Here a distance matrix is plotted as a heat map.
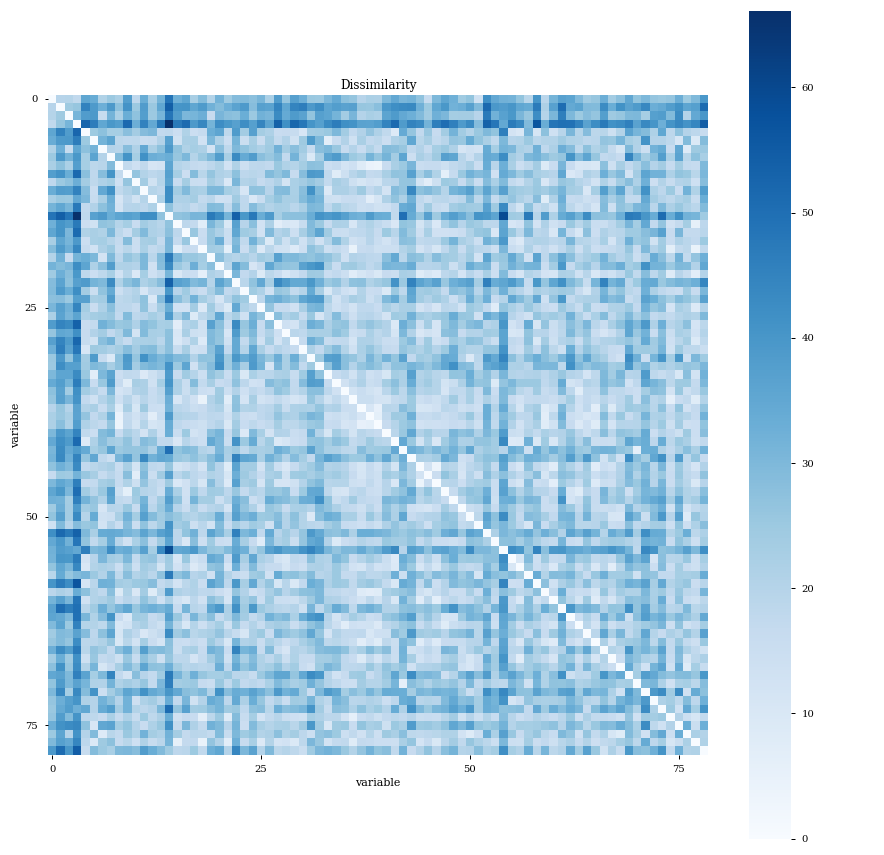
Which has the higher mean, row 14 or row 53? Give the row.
14
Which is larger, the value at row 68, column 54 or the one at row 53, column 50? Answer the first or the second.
the first
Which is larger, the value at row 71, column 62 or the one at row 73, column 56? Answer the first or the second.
the first
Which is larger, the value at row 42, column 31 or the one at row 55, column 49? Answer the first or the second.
the first
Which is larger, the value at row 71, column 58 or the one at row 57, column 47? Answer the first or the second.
the first
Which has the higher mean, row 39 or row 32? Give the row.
32
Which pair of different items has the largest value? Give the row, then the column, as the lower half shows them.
14, 3
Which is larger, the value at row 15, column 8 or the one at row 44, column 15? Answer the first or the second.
the first
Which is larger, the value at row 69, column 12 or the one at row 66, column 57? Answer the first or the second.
the second
